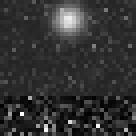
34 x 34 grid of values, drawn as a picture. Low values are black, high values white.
One bump rises in the top middle. A horizontal seam about 70% of the way down splits the table, and the top part is calmer. Overall the values sit about 20% of the way up the scale. The top middle is the ninth with the highest average.
